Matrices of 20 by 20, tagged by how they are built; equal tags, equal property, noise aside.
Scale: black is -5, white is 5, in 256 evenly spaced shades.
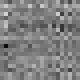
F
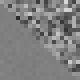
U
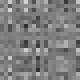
F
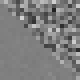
U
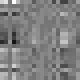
F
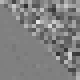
U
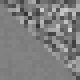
U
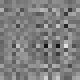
F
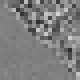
U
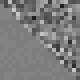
U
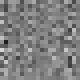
F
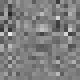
F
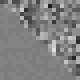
U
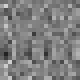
F
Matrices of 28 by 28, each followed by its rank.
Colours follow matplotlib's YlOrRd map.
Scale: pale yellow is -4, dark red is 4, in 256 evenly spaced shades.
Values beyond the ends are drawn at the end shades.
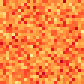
full rank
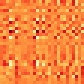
three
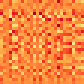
three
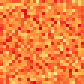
full rank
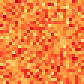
full rank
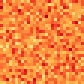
full rank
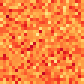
full rank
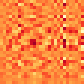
three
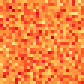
full rank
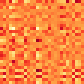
three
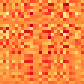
three
